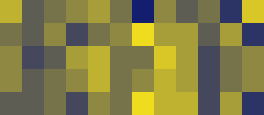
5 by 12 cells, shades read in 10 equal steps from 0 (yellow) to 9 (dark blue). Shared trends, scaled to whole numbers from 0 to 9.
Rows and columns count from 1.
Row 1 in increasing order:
1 2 3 4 4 5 5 5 6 6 8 9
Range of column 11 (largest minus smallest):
5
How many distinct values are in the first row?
8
